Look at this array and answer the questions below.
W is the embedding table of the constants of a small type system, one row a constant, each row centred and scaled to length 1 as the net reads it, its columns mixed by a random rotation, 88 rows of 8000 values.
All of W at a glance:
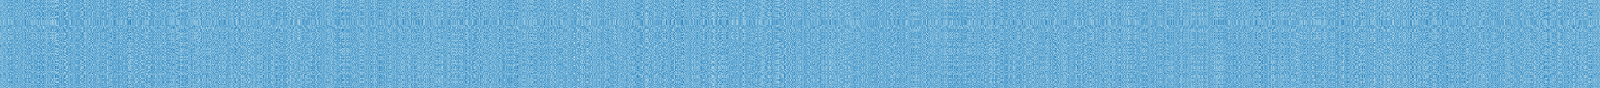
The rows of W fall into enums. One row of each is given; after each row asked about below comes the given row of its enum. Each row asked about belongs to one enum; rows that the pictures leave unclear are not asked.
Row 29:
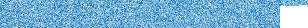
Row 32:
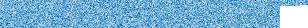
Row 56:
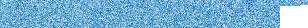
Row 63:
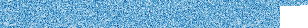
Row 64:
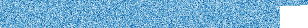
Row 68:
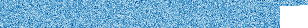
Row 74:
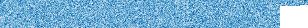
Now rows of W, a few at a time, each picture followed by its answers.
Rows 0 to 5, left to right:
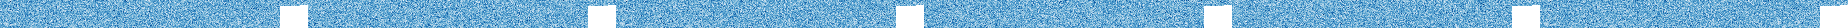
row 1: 32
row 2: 63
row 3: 68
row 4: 56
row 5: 63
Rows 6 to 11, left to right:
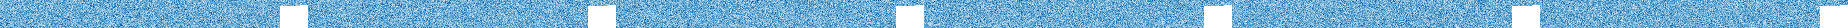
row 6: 32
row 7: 29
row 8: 68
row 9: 63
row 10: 56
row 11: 64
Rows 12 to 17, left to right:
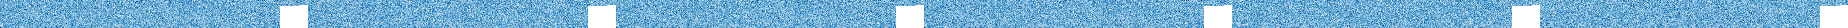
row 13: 29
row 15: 68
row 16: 63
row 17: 32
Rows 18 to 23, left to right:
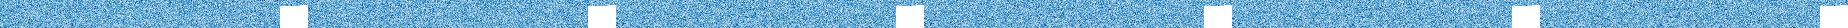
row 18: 68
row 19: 29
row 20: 32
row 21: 32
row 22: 32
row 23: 32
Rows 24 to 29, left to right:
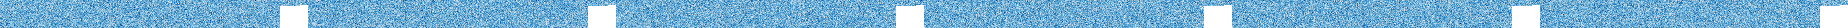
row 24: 32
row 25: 63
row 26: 74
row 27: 64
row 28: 64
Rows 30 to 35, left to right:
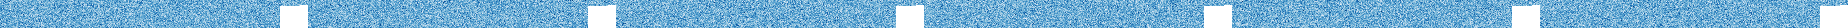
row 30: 29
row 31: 68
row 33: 56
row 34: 63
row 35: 32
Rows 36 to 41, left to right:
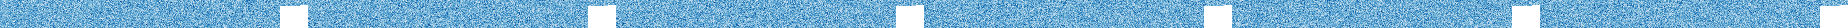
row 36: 56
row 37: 32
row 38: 32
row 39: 29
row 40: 63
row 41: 29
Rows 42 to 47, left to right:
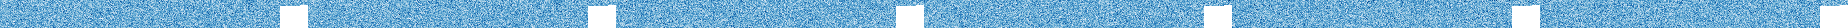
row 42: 56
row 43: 56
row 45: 74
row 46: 68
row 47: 29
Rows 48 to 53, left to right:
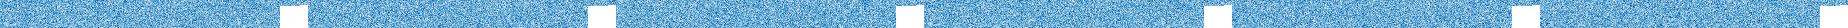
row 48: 63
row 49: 64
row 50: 56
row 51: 63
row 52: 64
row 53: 32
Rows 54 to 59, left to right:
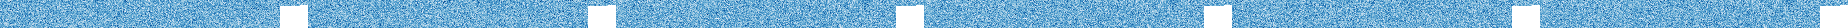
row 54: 63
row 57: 56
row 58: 29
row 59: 56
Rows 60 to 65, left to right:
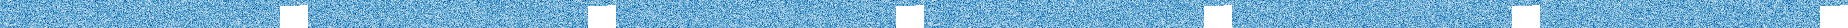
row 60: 63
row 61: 68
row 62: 68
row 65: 56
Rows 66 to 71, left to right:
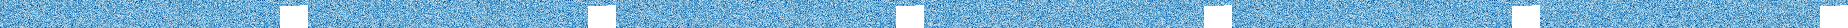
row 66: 68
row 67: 68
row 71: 32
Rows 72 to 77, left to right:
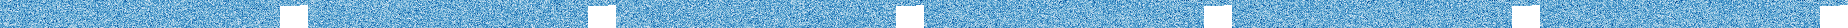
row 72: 63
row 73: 56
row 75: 68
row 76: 68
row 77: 68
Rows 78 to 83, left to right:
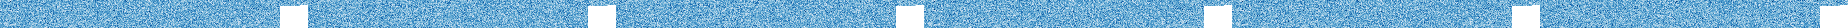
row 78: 63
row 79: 29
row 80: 29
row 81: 63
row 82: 63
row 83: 68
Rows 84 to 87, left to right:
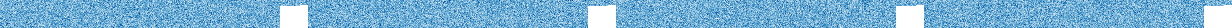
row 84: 32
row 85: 68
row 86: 56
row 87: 29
